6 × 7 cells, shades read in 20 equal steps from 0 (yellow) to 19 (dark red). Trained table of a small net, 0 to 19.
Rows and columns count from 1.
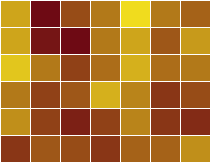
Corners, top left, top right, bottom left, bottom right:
5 11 15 7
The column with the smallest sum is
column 5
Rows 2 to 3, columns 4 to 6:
9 5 12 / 10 4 10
